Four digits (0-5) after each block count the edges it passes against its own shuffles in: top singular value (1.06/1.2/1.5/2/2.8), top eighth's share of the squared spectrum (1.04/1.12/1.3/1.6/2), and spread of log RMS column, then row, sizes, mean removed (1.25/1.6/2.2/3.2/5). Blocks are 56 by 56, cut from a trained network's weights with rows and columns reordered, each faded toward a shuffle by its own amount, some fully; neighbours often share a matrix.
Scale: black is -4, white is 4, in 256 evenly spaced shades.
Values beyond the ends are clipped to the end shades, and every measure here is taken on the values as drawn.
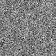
2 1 0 0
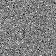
0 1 0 0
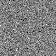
0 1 0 0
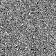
2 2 1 0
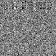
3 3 1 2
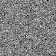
0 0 0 0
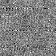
3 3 1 2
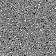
0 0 0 0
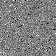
0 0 0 0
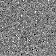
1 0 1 0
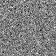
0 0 0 0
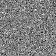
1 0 0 0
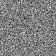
0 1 0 0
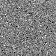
0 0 0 0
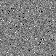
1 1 0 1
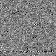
2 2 0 1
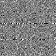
3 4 1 2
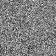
2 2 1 0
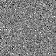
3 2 1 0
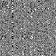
3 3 2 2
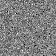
0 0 0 0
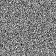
0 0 0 0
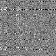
3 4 1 2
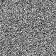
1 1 0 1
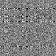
4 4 1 3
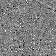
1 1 0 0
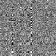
3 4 2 1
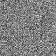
2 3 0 0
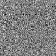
3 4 1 2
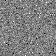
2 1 0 1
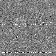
3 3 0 2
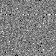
2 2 0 1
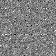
2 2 0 1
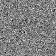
1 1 0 0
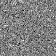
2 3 0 1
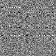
3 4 1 2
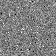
0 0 0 0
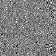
3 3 1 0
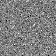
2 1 0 0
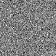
2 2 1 0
